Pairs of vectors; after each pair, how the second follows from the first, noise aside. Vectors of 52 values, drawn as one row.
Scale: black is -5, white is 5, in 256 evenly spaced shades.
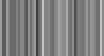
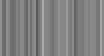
shrunk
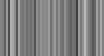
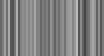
negated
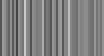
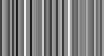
scaled up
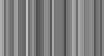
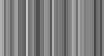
copied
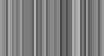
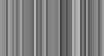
copied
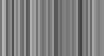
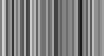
scaled up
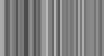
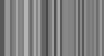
negated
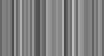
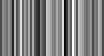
scaled up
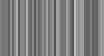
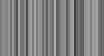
negated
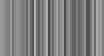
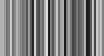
scaled up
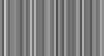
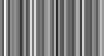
scaled up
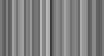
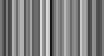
scaled up
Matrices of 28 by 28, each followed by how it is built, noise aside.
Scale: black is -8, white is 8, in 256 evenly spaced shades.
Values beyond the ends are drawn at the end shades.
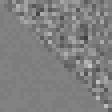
upper triangular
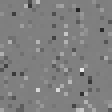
sparse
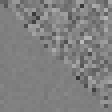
upper triangular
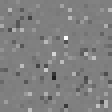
sparse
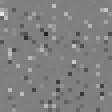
sparse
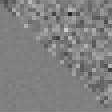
upper triangular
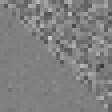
upper triangular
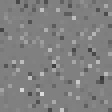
sparse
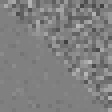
upper triangular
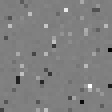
sparse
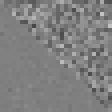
upper triangular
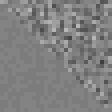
upper triangular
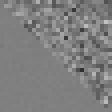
upper triangular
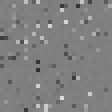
sparse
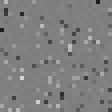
sparse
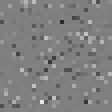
sparse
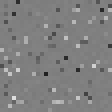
sparse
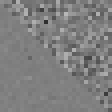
upper triangular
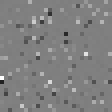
sparse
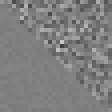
upper triangular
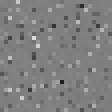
sparse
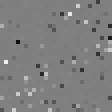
sparse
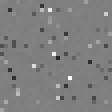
sparse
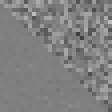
upper triangular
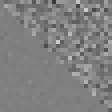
upper triangular
